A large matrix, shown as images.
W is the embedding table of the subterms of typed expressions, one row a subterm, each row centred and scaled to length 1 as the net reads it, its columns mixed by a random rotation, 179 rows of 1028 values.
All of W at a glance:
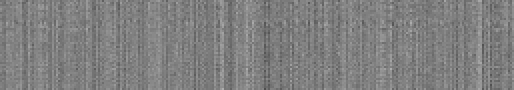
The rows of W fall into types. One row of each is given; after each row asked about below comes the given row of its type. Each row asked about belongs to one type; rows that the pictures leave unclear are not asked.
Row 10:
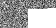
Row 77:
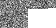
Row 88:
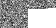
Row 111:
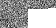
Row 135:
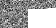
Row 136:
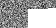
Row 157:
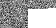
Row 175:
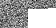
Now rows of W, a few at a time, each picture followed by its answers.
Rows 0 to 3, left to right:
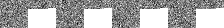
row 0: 77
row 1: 88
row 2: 111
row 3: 157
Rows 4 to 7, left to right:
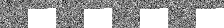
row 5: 88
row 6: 10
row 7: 10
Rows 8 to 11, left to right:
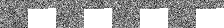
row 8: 157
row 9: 77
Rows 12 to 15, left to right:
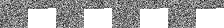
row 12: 175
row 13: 77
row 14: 10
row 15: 175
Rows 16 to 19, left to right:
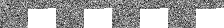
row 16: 175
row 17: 111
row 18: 175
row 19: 157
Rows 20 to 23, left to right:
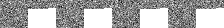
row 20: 157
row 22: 88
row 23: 10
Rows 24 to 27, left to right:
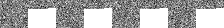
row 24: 88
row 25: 157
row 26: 10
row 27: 77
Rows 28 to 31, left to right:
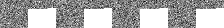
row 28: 10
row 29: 175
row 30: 10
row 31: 157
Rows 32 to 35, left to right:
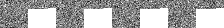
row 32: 111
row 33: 10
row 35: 77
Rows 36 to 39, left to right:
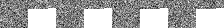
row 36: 136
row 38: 136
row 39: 77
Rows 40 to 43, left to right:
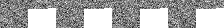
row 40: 136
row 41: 157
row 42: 157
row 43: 135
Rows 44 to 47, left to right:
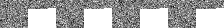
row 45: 135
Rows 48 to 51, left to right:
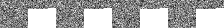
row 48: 10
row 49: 10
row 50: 135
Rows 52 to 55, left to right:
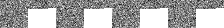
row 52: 77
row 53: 175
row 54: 175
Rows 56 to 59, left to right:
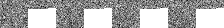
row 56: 88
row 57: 157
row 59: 111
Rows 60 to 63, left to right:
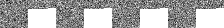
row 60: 136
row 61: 10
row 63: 111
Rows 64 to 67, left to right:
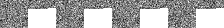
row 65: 10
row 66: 111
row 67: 77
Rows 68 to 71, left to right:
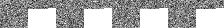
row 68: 175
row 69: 135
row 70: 10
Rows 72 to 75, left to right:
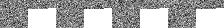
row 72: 157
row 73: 136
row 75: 175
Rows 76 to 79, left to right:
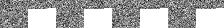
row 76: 135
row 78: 175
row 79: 10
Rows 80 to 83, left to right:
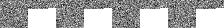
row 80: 157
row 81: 175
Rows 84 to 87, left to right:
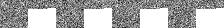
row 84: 10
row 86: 111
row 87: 77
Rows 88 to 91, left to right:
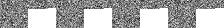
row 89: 136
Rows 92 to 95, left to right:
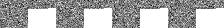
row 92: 175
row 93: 10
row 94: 88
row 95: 88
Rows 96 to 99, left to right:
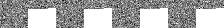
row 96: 88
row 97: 136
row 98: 157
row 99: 135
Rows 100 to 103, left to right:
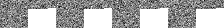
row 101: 136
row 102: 88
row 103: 175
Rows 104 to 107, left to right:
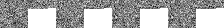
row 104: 157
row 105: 111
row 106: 88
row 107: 88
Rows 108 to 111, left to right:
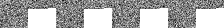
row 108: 175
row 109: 136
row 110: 175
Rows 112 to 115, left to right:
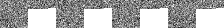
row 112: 111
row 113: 88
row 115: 111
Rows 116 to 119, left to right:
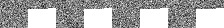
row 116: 136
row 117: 157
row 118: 111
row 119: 175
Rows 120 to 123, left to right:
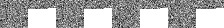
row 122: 111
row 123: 88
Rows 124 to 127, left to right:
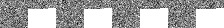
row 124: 157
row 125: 88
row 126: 77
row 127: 77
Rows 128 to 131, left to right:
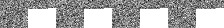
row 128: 77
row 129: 175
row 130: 175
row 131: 10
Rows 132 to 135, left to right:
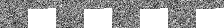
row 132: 157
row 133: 111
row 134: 77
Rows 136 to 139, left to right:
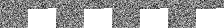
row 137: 175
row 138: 136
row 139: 175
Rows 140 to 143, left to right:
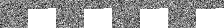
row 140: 175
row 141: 135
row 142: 135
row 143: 10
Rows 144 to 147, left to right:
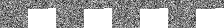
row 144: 77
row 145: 136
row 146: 10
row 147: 10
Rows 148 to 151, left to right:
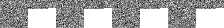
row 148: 157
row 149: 77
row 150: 157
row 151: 10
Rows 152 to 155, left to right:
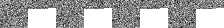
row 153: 77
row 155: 88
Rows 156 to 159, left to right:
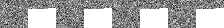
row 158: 10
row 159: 135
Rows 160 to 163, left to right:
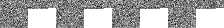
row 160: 157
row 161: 88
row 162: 175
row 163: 77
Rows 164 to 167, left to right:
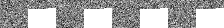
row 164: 88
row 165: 111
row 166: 157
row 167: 135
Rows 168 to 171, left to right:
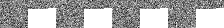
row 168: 157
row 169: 175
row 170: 157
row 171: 111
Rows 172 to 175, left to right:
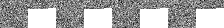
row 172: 157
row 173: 111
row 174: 88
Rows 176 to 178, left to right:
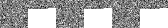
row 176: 88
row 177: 135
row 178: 10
